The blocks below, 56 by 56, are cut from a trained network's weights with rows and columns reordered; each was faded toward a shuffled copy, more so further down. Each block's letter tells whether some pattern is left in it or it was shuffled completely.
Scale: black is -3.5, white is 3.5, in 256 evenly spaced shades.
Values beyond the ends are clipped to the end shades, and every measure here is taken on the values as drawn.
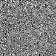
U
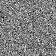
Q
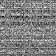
U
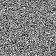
Q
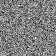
Q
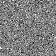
Q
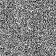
U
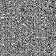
U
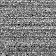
U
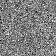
Q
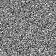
Q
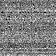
U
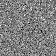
Q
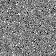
Q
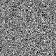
U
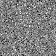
Q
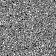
Q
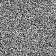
Q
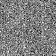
U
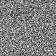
U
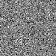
U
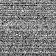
U
